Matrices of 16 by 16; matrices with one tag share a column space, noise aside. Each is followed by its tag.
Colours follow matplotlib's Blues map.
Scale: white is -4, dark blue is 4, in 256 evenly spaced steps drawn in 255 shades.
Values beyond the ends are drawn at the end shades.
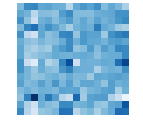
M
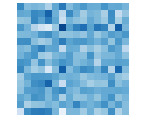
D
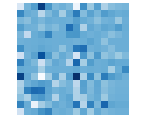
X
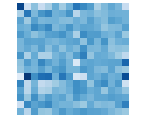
X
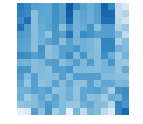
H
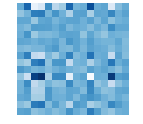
X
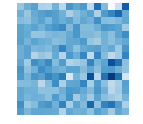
X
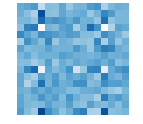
D
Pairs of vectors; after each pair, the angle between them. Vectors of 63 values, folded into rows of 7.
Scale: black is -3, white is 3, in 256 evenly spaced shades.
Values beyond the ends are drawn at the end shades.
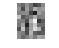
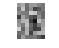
nearly opposite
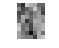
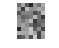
partly opposed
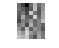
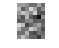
orthogonal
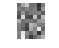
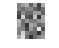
nearly parallel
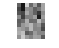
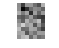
partly aligned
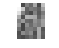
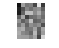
nearly opposite
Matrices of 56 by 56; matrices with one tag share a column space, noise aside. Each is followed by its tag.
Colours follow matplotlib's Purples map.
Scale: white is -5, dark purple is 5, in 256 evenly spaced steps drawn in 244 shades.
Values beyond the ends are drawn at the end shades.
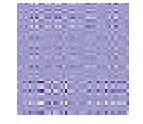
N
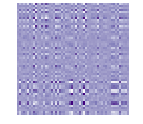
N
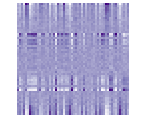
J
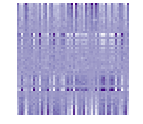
J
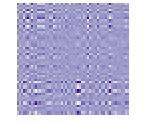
N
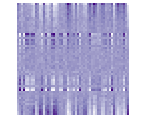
J
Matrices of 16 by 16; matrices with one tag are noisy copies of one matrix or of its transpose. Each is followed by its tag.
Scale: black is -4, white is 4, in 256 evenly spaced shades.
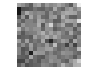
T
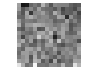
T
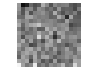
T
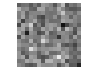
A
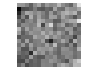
T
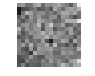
T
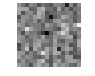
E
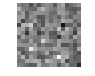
A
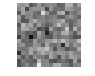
E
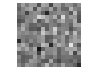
A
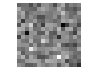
A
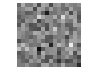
A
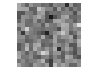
E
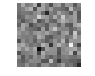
A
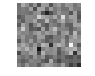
A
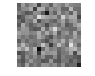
A
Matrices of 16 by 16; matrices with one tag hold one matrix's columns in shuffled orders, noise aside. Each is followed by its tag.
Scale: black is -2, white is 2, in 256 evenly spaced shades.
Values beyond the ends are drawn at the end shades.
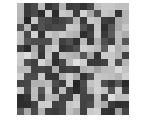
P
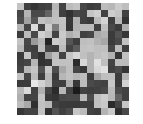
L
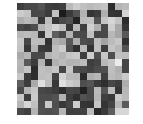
L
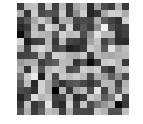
P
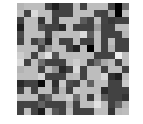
P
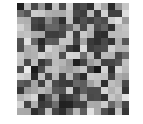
P
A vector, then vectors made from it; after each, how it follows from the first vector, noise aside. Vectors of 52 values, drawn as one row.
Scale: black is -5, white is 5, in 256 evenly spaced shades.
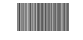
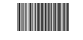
scaled up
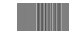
partly zeroed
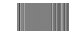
partly zeroed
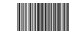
scaled up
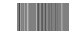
partly zeroed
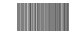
partly zeroed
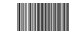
scaled up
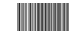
scaled up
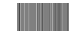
partly zeroed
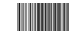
scaled up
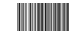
scaled up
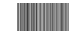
negated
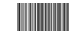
scaled up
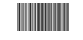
scaled up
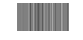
partly zeroed
